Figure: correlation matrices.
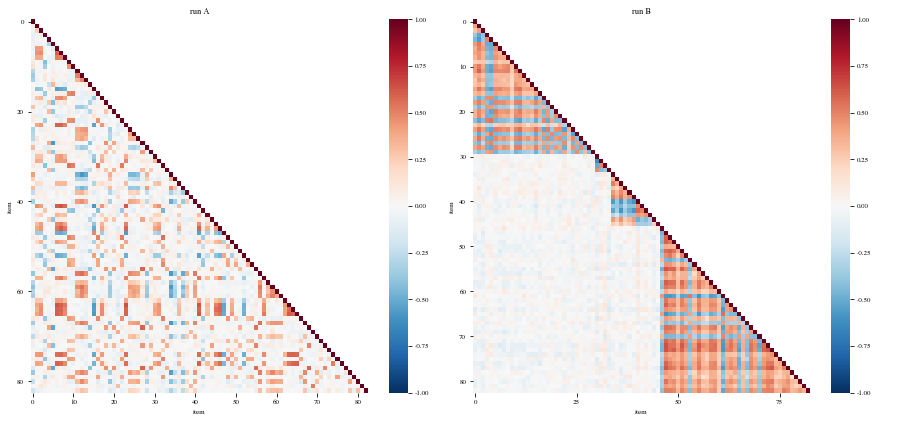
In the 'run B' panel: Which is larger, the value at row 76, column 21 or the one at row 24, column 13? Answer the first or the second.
the second
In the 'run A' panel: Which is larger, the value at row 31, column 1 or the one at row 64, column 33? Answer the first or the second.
the first
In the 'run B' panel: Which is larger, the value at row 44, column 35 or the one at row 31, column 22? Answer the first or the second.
the first
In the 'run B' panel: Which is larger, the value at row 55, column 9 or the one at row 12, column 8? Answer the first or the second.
the second
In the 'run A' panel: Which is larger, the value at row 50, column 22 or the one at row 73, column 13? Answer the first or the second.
the first
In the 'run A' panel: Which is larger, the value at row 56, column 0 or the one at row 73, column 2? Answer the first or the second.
the second
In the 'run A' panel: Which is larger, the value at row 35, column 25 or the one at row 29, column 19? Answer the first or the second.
the second
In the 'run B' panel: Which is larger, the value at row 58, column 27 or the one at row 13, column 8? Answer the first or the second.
the second
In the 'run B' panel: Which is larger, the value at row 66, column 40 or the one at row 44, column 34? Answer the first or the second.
the second
